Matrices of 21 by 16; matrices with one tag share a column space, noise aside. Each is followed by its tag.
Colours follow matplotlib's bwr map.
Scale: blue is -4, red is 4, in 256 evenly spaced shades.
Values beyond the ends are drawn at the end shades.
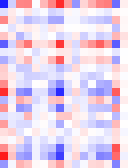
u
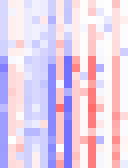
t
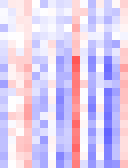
t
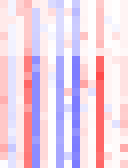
t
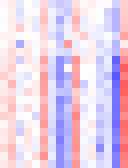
t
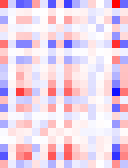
u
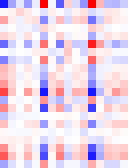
u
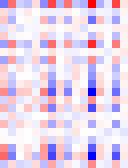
u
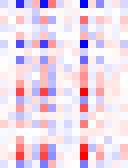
u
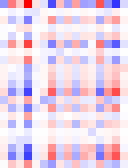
u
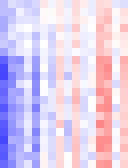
t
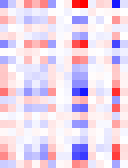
u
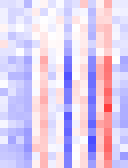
t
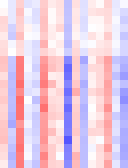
t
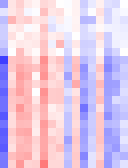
t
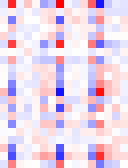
u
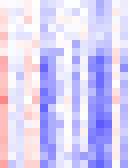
t
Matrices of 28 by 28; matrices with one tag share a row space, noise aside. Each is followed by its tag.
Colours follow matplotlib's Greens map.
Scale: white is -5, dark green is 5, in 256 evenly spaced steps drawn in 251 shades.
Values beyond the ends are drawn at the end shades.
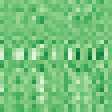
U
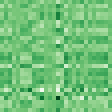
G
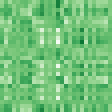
G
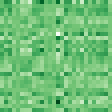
G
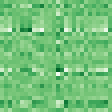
G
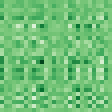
U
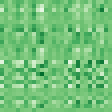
U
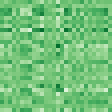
G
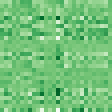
G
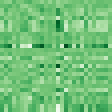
G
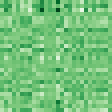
G
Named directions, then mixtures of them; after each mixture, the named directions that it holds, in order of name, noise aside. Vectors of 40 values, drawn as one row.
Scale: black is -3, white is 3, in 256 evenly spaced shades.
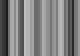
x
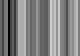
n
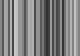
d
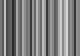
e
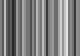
e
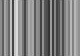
d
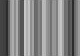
x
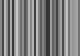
d, e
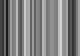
e, x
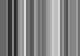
d, n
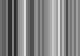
d, n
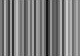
d, e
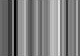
d, n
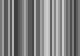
d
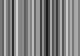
d, e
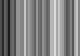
n, x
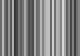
d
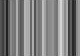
e, x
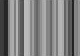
x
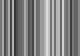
d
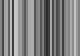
d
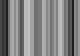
x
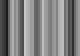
x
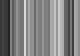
n, x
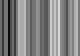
n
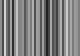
d, e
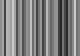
e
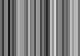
d, n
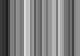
n, x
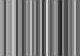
e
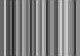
e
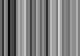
e, n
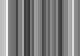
x
